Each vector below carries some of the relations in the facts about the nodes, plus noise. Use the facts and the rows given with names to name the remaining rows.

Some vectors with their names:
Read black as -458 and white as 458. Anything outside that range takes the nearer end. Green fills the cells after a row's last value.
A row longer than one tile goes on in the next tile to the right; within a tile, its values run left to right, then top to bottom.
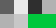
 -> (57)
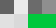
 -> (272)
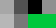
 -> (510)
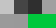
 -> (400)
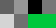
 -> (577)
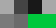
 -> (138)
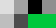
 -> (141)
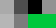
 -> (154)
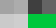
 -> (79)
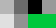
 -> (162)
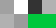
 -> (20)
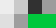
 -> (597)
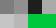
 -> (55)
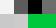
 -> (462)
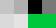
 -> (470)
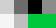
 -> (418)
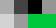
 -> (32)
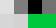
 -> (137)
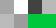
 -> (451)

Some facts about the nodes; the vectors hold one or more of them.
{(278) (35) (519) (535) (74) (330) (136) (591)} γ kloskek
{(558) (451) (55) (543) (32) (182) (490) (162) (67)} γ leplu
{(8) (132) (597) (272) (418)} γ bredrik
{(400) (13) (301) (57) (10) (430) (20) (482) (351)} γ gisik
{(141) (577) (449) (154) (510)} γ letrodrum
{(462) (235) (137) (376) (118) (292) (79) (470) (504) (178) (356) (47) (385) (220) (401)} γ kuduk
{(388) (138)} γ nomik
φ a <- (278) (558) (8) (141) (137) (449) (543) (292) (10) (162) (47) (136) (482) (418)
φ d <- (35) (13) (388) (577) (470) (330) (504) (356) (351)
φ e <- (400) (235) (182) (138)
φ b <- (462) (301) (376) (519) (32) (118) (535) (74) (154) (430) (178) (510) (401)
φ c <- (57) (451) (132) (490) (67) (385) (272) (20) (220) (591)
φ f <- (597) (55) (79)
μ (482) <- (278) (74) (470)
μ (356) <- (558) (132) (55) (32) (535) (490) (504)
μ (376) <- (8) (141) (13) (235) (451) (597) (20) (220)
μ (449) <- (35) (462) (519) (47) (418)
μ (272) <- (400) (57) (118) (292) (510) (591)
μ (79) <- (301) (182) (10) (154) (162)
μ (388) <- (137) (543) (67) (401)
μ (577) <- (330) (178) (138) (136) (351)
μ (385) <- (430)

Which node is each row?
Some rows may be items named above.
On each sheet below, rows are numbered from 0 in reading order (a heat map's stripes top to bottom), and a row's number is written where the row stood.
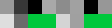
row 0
(535)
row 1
(351)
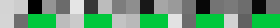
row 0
(13)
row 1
(67)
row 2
(55)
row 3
(482)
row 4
(449)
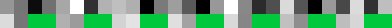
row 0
(482)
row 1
(20)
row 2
(470)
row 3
(558)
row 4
(376)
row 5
(430)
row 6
(490)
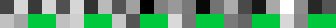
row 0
(591)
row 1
(490)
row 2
(388)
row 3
(482)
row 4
(138)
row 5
(376)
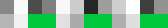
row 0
(385)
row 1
(597)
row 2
(220)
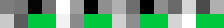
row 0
(449)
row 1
(8)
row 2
(10)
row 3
(132)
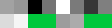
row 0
(504)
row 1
(235)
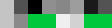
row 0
(301)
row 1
(356)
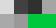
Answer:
(182)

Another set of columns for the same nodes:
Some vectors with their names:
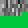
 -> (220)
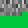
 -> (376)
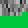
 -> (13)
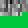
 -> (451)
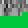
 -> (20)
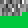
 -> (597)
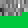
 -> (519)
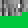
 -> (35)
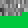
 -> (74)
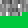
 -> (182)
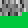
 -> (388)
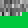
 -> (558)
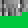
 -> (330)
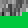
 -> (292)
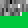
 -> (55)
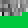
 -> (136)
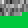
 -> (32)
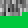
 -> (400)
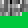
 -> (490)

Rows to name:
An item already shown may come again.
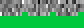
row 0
(8)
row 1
(67)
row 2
(132)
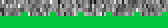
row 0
(535)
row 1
(8)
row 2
(577)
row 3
(451)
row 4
(57)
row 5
(351)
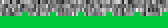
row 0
(132)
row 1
(67)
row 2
(141)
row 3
(449)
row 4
(272)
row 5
(400)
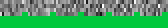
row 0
(418)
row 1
(449)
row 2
(385)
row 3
(79)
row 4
(597)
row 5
(235)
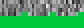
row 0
(470)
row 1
(138)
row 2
(591)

